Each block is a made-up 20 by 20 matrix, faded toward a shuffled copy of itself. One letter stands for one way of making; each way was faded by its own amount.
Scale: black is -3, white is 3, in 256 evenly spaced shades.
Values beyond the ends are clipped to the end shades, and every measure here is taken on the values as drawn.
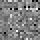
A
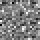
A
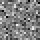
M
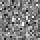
M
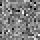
M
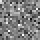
M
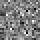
A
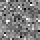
M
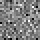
M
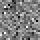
M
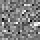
A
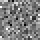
M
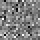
A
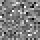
M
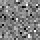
M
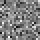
M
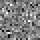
M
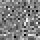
A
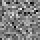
A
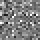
A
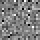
A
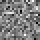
M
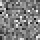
M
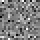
A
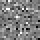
A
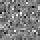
M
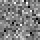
M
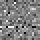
A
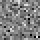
M
